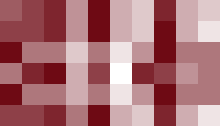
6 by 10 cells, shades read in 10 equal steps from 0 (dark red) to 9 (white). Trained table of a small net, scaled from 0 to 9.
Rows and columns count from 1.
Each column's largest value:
4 4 4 7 4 9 7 2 6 8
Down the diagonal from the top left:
3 2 4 6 4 6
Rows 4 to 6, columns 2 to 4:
1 0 6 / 4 4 6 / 2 1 4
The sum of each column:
11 15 11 33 10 43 32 4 31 35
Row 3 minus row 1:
-3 2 3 2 4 2 -2 -1 -2 -3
